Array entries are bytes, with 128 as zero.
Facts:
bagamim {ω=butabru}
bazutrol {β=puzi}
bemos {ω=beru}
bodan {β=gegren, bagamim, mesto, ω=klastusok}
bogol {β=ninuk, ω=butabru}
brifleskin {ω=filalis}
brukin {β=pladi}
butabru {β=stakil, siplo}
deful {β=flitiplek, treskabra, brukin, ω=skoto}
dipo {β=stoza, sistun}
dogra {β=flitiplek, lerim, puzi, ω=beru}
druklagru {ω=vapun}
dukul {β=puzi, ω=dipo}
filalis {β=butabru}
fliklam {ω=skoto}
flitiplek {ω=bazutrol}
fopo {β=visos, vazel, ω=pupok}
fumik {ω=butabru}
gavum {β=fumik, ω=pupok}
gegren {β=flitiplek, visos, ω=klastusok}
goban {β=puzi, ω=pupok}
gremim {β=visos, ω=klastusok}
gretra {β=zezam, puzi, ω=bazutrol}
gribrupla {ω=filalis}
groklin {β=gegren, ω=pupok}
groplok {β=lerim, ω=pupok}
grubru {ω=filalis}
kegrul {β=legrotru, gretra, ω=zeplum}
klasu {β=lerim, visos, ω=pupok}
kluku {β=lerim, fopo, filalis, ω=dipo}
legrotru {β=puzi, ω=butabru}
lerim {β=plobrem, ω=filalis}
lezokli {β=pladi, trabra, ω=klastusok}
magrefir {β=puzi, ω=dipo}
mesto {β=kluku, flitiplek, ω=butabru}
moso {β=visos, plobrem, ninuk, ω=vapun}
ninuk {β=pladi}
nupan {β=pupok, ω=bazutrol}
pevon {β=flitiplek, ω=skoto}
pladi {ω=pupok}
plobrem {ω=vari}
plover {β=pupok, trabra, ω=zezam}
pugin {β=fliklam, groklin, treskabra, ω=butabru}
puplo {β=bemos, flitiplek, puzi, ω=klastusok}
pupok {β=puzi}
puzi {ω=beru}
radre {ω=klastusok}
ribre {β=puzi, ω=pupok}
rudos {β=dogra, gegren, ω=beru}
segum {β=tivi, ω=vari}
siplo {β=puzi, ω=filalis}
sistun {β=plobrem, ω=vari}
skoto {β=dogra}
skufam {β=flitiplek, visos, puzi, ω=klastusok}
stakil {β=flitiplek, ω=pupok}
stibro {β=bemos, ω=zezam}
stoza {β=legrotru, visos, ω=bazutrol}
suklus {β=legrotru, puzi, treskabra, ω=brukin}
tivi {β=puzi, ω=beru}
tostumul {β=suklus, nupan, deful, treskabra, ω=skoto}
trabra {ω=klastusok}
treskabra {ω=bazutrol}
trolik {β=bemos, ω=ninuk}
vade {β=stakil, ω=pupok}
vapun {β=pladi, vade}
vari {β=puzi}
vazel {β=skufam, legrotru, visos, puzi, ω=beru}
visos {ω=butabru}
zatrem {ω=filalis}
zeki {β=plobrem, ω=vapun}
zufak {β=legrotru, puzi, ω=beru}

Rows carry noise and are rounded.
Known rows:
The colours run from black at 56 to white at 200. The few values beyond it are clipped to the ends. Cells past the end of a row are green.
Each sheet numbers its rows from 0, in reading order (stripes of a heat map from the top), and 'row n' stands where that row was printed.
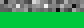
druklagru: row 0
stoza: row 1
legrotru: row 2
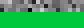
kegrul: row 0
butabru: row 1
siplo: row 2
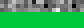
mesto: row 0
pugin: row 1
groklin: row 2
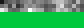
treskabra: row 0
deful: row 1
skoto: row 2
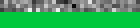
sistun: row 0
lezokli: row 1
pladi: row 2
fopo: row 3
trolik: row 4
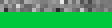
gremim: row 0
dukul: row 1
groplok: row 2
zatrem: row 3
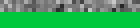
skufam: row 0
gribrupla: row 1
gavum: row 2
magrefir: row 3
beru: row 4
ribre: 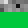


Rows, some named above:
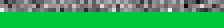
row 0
brukin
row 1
ninuk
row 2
gremim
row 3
sistun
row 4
bodan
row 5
lerim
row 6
groklin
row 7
visos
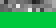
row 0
druklagru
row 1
trabra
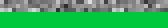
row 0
plover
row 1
nupan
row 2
beru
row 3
vazel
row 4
plover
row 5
ninuk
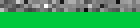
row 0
bemos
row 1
moso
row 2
bogol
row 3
legrotru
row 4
bogol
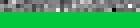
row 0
bagamim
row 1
radre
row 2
lezokli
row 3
dogra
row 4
zeki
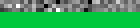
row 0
moso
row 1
puzi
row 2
flitiplek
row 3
fumik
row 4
skufam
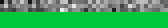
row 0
plobrem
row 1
plobrem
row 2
bazutrol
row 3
kluku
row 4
dipo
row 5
rudos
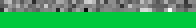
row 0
gretra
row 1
druklagru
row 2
tivi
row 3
zufak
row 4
zeplum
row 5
tostumul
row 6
fliklam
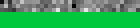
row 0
plobrem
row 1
suklus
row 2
groklin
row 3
pevon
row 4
zezam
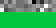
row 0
gegren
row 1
vapun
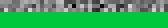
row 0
vari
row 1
puplo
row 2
pupok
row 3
puzi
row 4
klastusok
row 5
filalis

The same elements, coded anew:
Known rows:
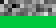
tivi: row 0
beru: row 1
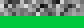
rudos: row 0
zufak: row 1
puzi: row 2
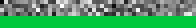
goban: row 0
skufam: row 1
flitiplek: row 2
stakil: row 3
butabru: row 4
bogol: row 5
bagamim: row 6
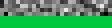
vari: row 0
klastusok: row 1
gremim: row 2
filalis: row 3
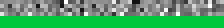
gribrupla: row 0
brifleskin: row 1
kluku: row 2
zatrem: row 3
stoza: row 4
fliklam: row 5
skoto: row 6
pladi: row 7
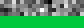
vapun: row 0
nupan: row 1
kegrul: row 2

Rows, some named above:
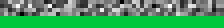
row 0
filalis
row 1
bemos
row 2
fopo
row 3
bazutrol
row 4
groklin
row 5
bazutrol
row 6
dogra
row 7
lezokli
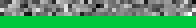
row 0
fopo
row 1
gremim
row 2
pevon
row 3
tivi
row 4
gavum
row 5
dipo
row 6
visos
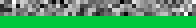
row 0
ninuk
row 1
vazel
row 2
lerim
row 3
bodan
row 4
groklin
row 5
druklagru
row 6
sistun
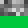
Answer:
moso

